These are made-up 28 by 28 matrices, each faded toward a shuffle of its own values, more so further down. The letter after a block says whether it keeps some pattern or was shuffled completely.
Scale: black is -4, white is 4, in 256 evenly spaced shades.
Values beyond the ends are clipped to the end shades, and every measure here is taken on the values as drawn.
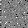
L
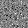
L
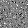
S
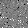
S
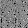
L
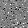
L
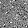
S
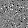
S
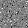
L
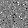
L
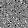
S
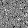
S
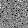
S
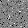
S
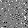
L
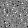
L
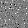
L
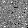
S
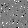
S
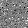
S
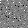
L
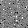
S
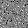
S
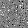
L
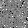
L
